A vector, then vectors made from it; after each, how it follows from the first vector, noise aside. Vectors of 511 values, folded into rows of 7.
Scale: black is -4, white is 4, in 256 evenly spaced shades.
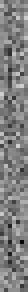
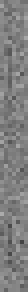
shrunk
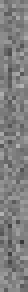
shrunk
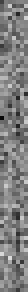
wrapped around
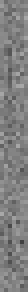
shrunk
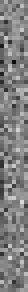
wrapped around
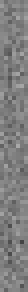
shrunk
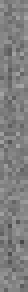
shrunk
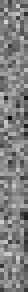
wrapped around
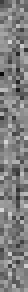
wrapped around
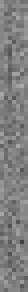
shrunk
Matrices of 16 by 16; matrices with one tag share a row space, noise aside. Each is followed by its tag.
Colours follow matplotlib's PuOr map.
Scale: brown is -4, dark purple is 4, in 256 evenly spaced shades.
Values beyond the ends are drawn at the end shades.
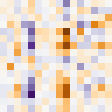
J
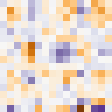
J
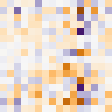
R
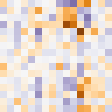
R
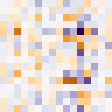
R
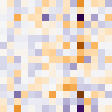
R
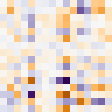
J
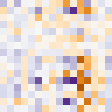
R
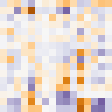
J
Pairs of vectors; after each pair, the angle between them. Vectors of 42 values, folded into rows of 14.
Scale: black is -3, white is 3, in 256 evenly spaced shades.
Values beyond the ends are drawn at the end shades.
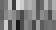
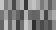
partly aligned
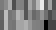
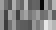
nearly opposite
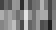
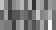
partly opposed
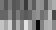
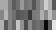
orthogonal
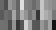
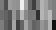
nearly parallel
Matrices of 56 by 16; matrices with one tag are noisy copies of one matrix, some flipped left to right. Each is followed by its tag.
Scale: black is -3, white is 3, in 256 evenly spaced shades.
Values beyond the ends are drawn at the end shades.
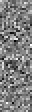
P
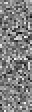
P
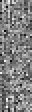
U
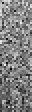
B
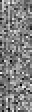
U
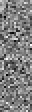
P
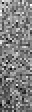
B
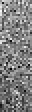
B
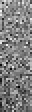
B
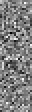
P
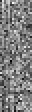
U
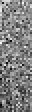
B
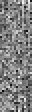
U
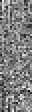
U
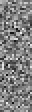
P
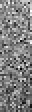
B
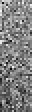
B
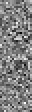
P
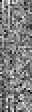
U
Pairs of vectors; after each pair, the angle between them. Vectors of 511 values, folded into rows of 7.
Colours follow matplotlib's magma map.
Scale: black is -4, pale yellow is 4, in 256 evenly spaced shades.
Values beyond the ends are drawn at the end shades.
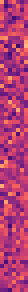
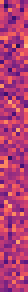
nearly parallel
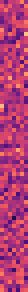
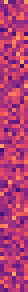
partly opposed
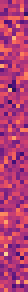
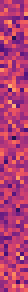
nearly opposite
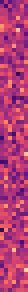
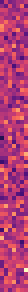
nearly parallel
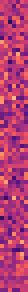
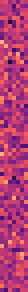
nearly parallel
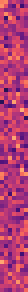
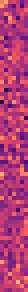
nearly parallel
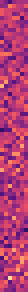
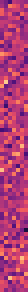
nearly parallel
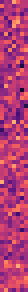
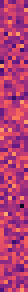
partly opposed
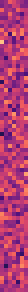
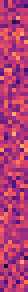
partly aligned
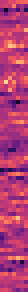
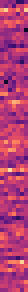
nearly opposite
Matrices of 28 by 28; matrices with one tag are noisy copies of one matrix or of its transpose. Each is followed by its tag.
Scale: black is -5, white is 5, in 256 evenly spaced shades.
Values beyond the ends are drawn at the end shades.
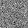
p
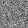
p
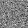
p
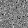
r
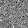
r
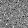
r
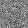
p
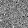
r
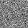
p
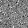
r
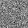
p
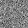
r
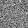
r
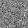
p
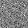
p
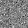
r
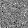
p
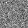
p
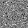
p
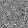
p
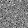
r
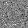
p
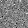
r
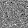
p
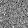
r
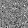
p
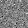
r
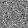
p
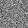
r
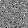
p
